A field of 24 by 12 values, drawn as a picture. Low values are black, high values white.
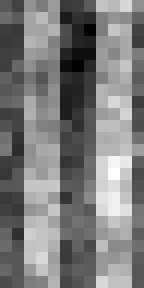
Upright stripes repeat 2 times across the table. The ninth with the highest average is the middle right. Streaks run downward. The ninth with the lowest average is the top middle. On average the colour sits 50% of the way up the scale.
